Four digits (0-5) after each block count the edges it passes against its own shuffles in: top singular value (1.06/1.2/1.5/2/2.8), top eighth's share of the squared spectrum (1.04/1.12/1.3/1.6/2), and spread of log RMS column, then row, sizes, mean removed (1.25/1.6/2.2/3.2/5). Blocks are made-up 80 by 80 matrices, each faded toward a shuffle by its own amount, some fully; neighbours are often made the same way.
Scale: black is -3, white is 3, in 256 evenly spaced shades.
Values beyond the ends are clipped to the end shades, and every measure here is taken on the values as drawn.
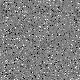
2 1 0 0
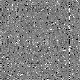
4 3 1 1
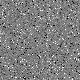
2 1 0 0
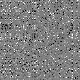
4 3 1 1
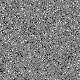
1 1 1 0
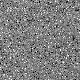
2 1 0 0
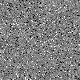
0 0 0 0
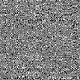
4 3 2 2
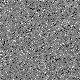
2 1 0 0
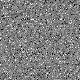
3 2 0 1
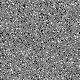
0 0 0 0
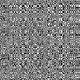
5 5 3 3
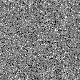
2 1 0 0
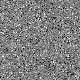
2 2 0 0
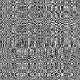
5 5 3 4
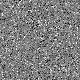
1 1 0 0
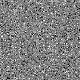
3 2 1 1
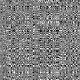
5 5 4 3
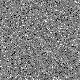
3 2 0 1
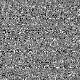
1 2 0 3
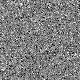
0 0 0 0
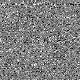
1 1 0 3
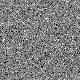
0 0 0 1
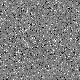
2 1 0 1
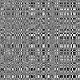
5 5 4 4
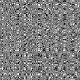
5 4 3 3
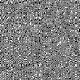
4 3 2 2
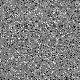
3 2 0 0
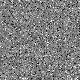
2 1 0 0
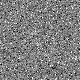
0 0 0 0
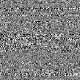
3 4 0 4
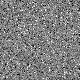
1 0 0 0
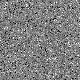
0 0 0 0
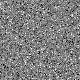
0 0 0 0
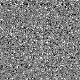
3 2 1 2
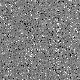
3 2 1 0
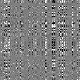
5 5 4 3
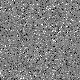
0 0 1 1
